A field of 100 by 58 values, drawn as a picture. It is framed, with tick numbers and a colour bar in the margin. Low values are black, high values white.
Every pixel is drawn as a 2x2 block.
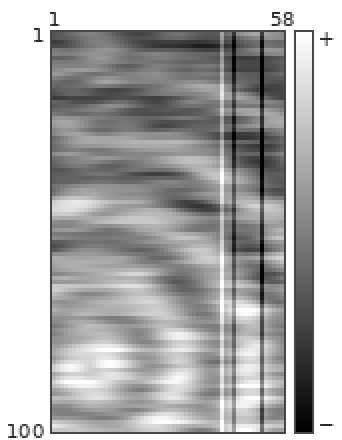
The top right is the ninth with the lowest average. Overall the values sit about 60% of the way up the scale. Values rise toward the bottom. Concentric rings centre on the bottom left. Columns 43, 46 and 53 stand out from the rest.
